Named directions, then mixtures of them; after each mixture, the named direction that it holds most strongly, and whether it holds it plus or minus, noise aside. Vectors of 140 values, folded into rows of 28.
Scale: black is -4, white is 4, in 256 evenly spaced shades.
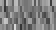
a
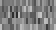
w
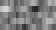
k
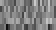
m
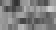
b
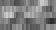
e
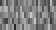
a, minus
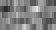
k, minus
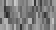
a, plus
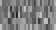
w, plus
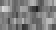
k, plus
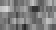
k, plus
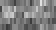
e, plus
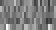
m, minus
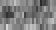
e, minus
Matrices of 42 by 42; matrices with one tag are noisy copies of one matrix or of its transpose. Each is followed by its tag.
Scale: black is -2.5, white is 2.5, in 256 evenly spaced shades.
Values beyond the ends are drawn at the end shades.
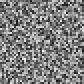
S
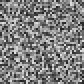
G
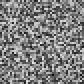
G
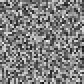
S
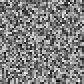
S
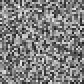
G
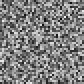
S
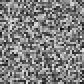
G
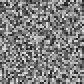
S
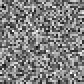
S
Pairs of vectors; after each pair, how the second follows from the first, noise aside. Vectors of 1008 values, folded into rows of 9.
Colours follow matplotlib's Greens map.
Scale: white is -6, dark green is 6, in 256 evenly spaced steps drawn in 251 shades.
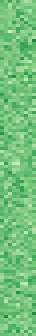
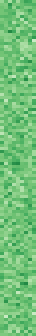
negated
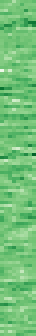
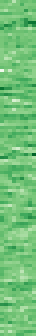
copied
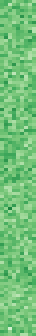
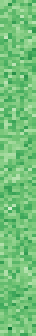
negated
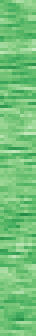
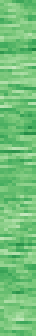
negated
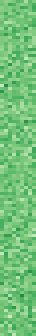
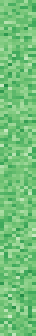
copied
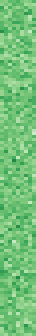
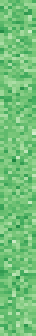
copied
